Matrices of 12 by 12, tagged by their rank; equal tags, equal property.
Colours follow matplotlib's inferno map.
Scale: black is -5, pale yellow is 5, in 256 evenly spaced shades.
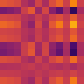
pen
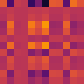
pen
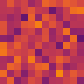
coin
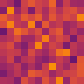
coin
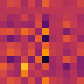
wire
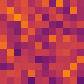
coin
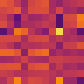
wire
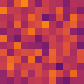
coin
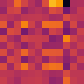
wire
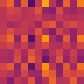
wire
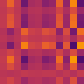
pen
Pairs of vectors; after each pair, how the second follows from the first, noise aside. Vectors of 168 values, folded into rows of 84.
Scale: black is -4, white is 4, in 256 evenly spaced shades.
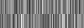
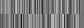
sign-scrambled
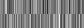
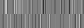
partly zeroed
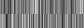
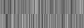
shrunk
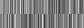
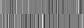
partly zeroed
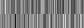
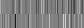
partly zeroed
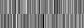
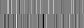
partly zeroed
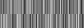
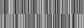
wrapped around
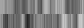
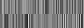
sign-scrambled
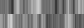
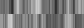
copied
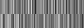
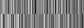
copied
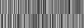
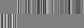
partly zeroed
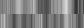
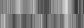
copied
